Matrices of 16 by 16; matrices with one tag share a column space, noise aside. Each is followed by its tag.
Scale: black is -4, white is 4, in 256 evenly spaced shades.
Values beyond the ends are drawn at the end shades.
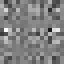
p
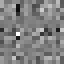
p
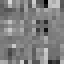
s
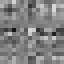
p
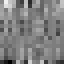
s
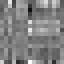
s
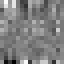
s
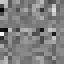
p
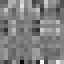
s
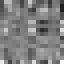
s
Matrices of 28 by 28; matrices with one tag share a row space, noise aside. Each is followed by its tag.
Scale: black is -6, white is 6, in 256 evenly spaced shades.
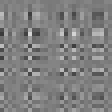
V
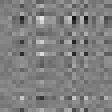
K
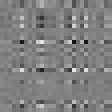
K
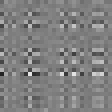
V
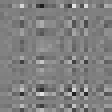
K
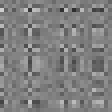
V
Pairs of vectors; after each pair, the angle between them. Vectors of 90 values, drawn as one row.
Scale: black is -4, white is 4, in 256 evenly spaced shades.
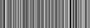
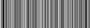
orthogonal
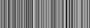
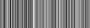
partly aligned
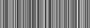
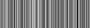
nearly opposite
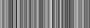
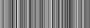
nearly parallel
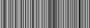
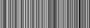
nearly parallel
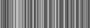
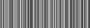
partly aligned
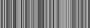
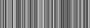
nearly opposite
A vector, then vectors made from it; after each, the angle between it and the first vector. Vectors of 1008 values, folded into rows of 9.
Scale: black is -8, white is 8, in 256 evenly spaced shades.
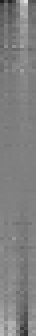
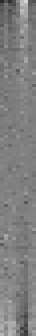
nearly parallel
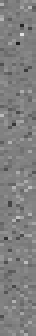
orthogonal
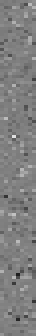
orthogonal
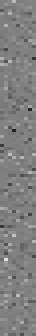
orthogonal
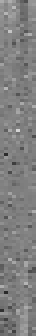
partly opposed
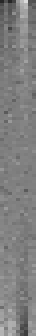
nearly parallel
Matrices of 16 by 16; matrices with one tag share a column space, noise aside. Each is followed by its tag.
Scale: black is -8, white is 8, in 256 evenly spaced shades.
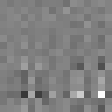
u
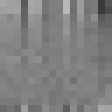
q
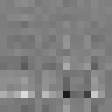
u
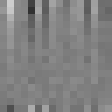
q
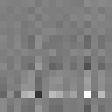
u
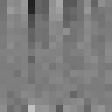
q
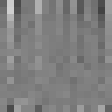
q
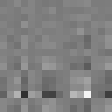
u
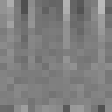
q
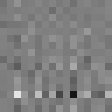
u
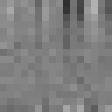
q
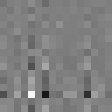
u
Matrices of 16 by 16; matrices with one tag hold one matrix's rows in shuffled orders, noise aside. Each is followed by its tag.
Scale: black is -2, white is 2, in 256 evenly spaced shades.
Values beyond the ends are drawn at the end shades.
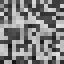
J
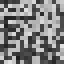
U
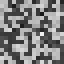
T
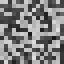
T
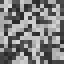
T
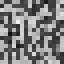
J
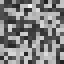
U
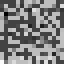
U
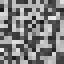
J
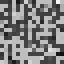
J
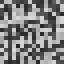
J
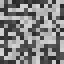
U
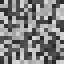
J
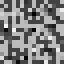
J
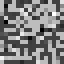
U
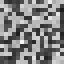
T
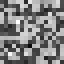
U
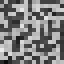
T
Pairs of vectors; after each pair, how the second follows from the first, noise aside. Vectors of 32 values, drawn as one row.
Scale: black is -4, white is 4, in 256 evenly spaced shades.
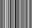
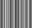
copied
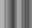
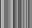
sign-scrambled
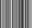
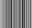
sign-scrambled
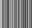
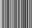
copied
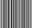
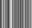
sign-scrambled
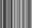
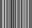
sign-scrambled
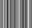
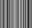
sign-scrambled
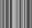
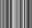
copied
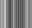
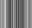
copied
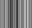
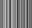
sign-scrambled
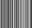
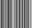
sign-scrambled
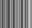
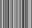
sign-scrambled
